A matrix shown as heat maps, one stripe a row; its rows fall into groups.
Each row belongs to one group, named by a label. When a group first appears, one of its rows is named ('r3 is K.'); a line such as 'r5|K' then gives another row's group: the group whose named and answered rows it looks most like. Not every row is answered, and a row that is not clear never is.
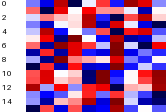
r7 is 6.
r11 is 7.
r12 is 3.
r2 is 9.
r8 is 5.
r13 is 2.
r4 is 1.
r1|5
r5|6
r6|5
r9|6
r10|7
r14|2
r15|6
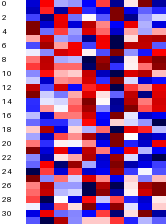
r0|1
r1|6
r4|3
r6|1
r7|5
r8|7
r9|7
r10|9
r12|3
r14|9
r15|9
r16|2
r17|2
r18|1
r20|5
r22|2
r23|6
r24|6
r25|3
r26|7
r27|7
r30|1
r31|5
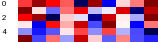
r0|7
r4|2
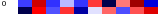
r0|1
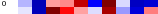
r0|2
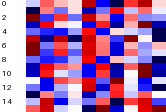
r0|9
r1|6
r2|3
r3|1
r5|3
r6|3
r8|2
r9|1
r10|1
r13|6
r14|1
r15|7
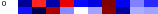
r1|5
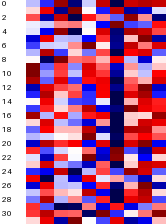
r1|6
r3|5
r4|3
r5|1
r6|9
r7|1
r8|5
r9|3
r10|3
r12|1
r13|1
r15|9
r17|7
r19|9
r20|1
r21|5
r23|7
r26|1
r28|1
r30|7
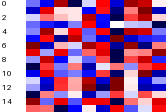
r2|9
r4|1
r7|3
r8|1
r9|6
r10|1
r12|2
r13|6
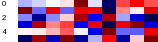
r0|9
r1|3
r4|5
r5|6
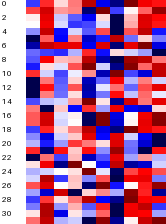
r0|9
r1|7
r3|7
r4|1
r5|6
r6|1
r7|2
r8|9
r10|5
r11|6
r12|6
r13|6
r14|9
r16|7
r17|7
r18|9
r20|2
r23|6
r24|9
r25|1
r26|7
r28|9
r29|1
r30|1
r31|7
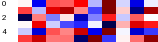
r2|6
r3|7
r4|2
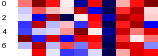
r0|7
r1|9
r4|9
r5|3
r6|1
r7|7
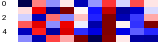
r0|6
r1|6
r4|6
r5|2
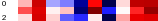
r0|7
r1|7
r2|7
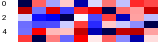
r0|6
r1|3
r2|5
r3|2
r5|5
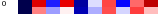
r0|6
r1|6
